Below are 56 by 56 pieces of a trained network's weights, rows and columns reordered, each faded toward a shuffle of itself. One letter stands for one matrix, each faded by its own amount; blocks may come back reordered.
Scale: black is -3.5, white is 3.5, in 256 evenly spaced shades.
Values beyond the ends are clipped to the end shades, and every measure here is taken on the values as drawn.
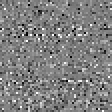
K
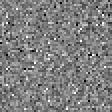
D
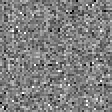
D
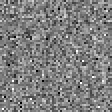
D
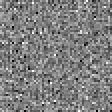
D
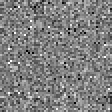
D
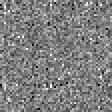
D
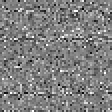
K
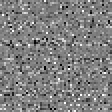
K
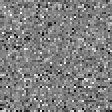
K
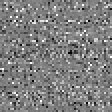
K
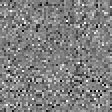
K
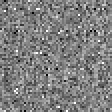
D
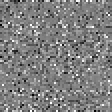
K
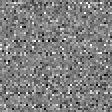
K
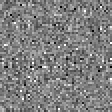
D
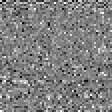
K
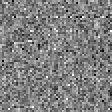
D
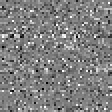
K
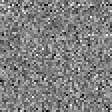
D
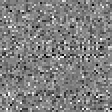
K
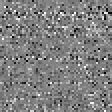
K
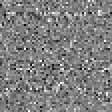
K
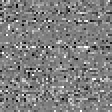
K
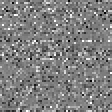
K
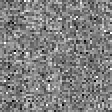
D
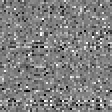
K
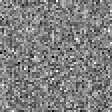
D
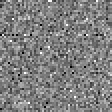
D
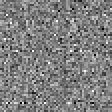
D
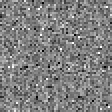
D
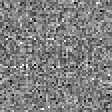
D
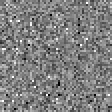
D
